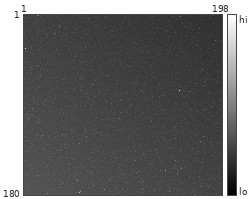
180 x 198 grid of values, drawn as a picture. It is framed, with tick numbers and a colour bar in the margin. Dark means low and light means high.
Mirror symmetry: none. Slope: up to the bottom left. Stripes: none.
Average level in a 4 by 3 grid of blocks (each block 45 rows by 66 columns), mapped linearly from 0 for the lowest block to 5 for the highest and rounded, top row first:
2 1 0
3 2 1
4 3 2
5 4 3
